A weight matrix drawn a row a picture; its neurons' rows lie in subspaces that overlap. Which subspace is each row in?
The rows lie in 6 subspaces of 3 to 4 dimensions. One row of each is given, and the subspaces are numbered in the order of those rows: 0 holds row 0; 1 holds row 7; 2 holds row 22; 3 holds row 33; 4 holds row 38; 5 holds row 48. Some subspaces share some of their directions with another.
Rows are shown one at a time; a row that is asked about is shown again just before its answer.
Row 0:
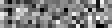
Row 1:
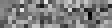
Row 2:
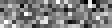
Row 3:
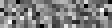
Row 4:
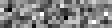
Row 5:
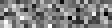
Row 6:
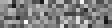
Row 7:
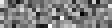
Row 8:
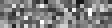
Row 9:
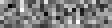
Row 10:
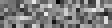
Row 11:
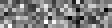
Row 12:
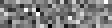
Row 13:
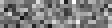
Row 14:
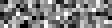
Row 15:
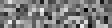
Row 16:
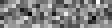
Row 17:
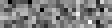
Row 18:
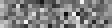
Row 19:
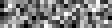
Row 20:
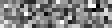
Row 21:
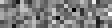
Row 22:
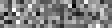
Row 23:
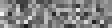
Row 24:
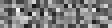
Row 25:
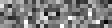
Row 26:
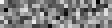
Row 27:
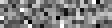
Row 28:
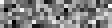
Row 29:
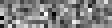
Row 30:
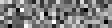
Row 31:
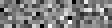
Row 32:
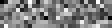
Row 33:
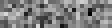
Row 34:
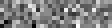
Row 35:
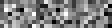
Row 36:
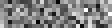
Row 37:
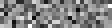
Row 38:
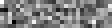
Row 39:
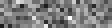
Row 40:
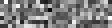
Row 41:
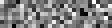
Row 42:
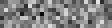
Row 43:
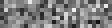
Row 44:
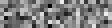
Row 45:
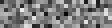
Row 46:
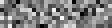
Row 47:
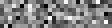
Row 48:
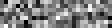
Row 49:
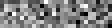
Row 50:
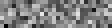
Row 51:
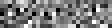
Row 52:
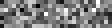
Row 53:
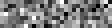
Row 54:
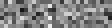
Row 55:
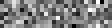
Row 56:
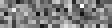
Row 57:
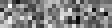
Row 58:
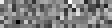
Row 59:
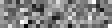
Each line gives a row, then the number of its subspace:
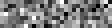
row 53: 5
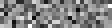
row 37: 4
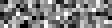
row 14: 5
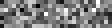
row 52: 1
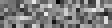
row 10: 1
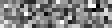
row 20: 1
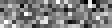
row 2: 1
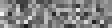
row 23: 0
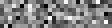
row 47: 4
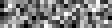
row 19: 5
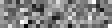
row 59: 0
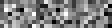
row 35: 4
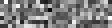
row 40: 5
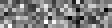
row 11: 4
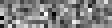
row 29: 5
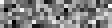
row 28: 4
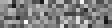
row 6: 0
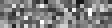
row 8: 3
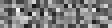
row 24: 0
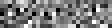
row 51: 0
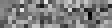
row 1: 3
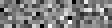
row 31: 1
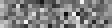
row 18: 0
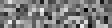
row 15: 0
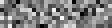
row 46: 1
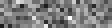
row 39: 4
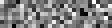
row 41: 1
